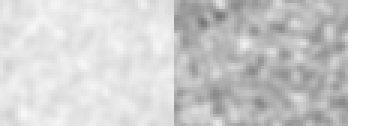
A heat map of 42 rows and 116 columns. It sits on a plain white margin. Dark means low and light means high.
It is made of 1 by 2 panels. Panel 1,1: very high, blotchy, faint in contrast. Panel 1,2: high, blotchy.
